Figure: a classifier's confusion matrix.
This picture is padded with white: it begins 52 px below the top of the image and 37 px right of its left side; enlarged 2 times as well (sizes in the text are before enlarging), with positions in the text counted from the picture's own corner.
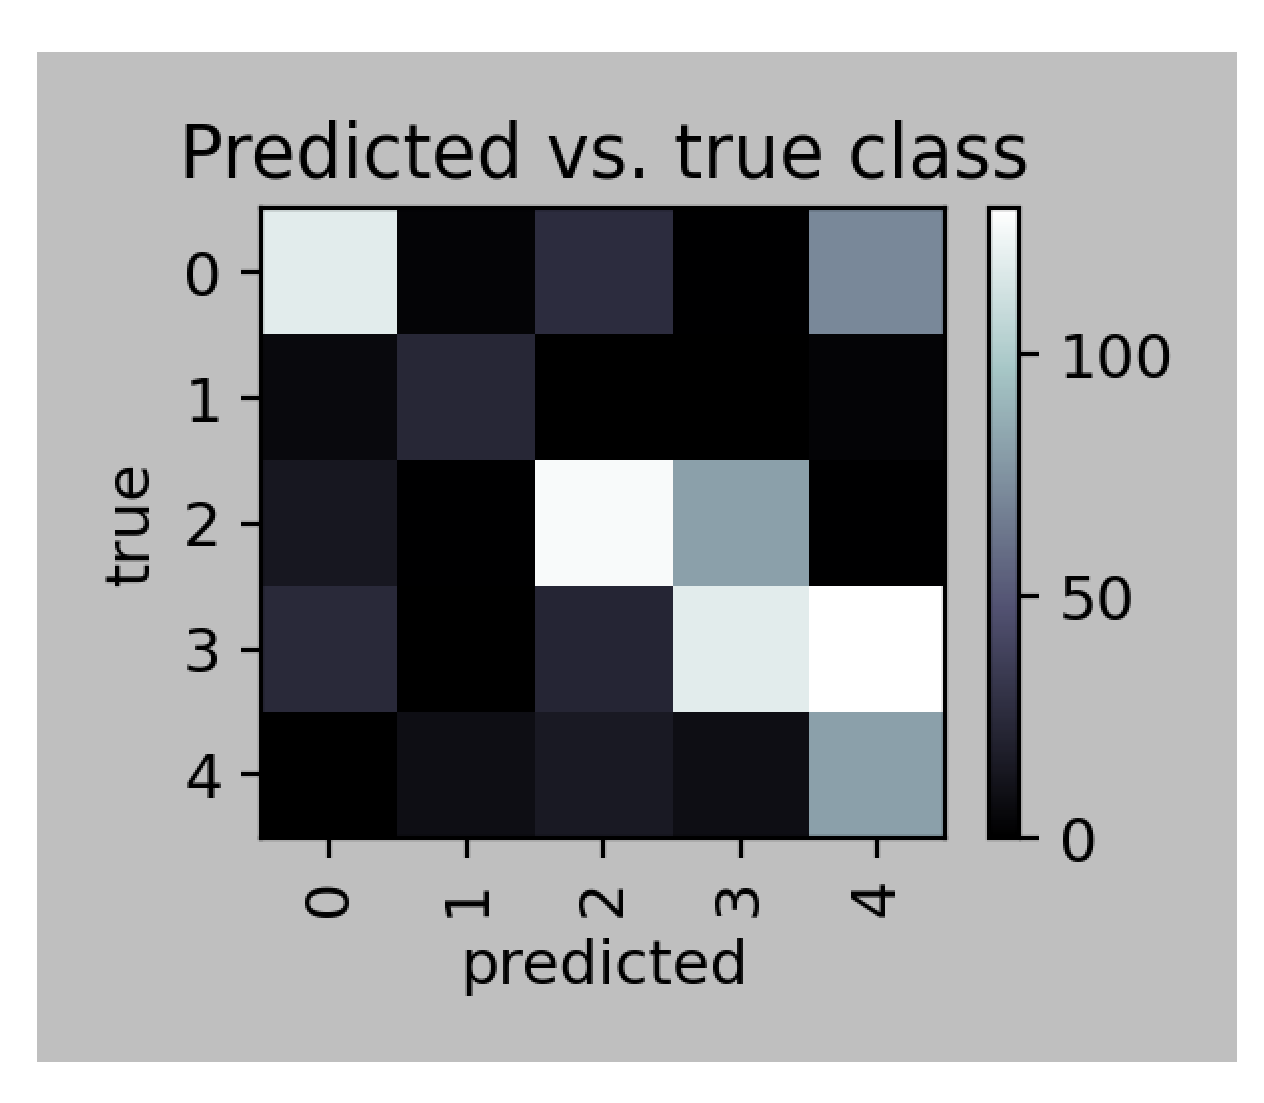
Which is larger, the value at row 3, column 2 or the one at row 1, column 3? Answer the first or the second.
the first
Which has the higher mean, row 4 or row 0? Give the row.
0
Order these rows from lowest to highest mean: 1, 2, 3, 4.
1, 4, 2, 3
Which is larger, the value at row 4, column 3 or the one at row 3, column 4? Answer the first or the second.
the second
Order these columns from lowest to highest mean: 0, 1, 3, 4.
1, 0, 3, 4
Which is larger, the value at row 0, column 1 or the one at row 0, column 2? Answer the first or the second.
the second
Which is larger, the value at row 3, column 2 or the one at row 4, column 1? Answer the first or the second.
the first
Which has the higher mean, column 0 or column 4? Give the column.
4
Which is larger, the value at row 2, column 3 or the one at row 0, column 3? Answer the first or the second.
the first
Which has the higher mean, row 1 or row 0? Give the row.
0
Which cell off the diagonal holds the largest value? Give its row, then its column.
3, 4
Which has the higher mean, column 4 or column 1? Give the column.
4
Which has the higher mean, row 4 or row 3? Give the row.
3
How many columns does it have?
5
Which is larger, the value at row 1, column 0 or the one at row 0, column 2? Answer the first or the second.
the second
